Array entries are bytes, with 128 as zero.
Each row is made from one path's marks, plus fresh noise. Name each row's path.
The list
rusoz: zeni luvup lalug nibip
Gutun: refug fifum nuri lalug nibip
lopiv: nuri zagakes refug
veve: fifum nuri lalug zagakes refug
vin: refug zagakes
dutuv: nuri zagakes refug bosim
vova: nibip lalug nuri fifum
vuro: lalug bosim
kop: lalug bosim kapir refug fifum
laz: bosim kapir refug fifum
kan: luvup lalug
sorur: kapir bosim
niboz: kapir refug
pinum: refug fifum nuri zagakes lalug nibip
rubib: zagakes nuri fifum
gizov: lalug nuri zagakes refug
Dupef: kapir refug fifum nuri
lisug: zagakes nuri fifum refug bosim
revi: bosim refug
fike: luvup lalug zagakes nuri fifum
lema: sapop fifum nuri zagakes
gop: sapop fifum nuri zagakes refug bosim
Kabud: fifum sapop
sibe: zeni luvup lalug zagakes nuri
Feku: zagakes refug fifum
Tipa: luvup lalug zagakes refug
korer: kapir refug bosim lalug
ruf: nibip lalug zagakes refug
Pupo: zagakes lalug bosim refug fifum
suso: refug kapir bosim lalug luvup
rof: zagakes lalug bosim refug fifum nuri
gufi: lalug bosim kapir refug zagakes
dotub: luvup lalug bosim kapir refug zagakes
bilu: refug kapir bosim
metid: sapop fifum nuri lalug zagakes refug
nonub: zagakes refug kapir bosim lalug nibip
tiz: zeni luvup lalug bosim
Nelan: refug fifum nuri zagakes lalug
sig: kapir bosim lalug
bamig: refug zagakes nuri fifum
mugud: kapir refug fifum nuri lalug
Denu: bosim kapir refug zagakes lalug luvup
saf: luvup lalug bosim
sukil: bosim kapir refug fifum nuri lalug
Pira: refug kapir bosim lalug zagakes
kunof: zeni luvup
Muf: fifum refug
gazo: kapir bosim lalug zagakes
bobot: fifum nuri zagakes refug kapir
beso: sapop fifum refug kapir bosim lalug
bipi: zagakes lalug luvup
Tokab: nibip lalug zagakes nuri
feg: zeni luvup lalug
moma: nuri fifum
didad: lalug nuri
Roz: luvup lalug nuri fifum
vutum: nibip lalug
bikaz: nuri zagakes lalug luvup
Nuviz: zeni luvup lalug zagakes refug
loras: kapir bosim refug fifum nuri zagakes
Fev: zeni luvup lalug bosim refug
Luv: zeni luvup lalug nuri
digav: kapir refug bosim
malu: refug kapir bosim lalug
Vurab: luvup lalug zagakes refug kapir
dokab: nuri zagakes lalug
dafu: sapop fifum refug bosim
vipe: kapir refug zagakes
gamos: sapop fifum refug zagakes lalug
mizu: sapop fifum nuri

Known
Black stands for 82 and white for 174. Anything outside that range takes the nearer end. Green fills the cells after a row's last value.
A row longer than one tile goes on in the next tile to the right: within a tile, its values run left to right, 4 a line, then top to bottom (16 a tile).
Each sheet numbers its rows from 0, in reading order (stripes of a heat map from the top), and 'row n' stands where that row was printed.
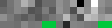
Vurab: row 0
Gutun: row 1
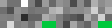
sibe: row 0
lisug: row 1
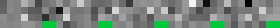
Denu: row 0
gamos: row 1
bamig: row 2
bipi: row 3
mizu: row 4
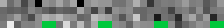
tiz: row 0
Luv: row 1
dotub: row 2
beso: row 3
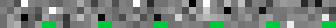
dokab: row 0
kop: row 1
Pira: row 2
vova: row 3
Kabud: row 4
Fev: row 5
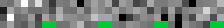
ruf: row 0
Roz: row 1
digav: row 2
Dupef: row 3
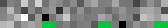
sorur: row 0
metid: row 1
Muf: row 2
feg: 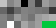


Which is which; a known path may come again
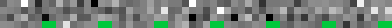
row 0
Pira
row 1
tiz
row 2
lema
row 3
dokab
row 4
malu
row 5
bobot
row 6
Nelan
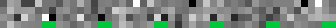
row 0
revi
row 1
gufi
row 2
dutuv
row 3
sukil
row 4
vipe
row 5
vova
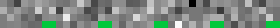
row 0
bamig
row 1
Tipa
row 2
loras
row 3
feg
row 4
rof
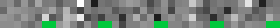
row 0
gop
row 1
gazo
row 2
beso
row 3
Denu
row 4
bipi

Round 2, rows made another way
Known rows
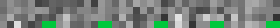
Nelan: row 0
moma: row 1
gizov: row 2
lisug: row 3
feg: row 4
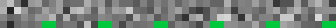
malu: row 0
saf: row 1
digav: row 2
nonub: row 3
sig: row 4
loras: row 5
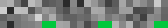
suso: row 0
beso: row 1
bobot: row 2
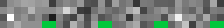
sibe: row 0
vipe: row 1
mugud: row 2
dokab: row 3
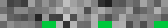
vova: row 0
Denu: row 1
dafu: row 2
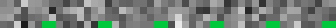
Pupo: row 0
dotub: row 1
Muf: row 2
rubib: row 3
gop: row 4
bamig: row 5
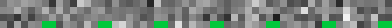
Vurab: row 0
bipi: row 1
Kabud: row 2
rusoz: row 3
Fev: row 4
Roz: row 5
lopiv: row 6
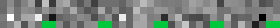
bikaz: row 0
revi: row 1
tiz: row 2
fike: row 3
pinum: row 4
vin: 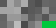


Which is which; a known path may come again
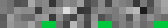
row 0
didad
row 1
vipe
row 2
Dupef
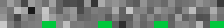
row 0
laz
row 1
mizu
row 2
korer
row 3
kan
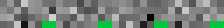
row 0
Pupo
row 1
digav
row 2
pinum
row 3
Pira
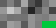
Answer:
Feku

